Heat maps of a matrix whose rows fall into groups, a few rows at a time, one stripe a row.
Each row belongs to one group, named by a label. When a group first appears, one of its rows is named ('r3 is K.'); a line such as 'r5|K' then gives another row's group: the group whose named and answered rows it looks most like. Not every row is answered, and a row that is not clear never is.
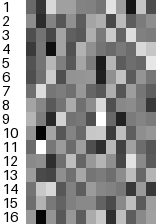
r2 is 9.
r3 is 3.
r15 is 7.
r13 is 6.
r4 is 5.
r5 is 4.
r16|9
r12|3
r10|9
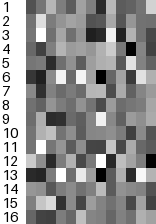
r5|3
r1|4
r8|4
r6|5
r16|5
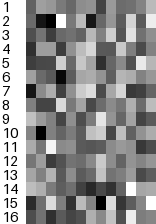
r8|6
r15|4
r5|5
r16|3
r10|9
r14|7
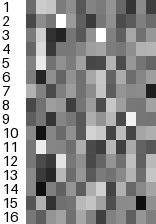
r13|6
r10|9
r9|3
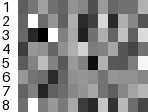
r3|6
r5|4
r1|4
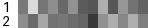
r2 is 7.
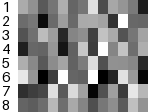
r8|5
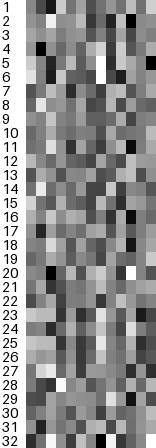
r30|4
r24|3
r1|6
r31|9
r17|9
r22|7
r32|4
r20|3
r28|6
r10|4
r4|9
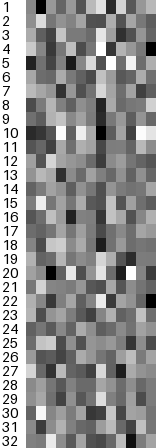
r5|3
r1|9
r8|4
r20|3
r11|5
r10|5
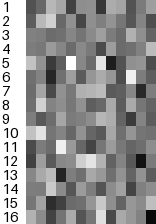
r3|3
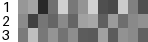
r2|9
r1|3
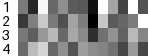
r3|5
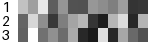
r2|7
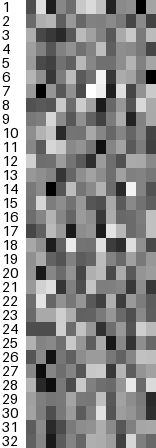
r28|6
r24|5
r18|3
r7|9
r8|5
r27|9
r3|6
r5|6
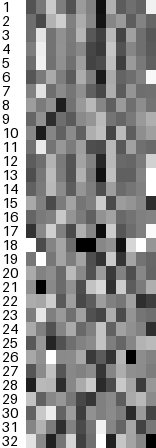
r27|7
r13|4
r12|4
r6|4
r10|9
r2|5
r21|9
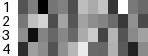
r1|3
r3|9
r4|7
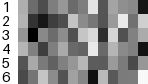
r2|6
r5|7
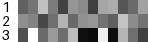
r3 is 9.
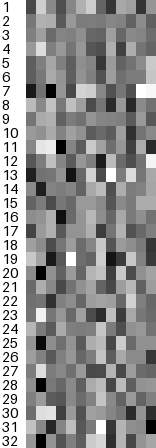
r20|9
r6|4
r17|7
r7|5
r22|3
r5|4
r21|7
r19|3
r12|4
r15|5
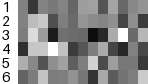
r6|4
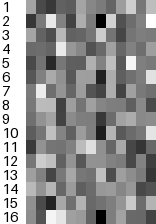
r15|6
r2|4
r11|7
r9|7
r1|6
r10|4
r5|3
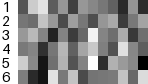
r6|6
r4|3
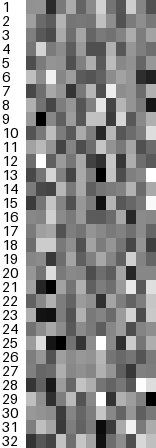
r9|9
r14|6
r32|5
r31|7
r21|6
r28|5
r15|4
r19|3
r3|6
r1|3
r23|6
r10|4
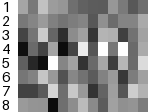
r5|6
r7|5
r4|3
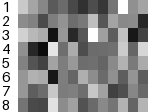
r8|6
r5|6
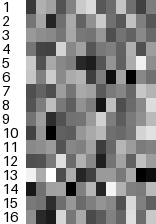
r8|4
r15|3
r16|6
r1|7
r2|3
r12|5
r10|5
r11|7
